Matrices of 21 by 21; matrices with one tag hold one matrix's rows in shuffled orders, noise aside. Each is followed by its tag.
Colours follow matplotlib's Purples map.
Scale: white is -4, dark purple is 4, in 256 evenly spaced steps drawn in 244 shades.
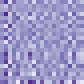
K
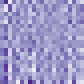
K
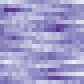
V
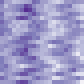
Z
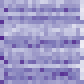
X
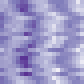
Z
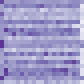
X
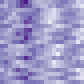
Z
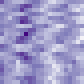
Z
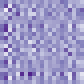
K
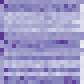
X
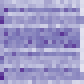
X
